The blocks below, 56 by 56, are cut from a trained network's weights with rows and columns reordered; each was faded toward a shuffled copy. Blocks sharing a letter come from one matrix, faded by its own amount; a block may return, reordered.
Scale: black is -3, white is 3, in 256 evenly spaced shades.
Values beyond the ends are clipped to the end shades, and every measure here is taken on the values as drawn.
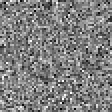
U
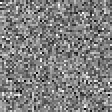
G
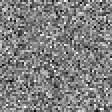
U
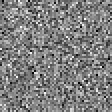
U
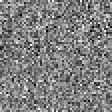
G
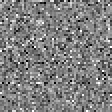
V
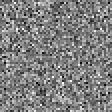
G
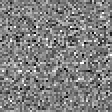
V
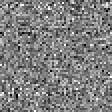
V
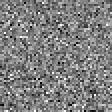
V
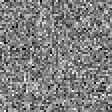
U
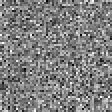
G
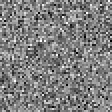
U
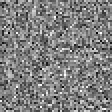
G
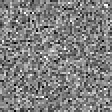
U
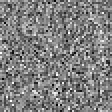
G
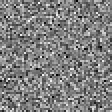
G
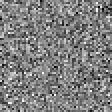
G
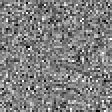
V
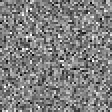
G
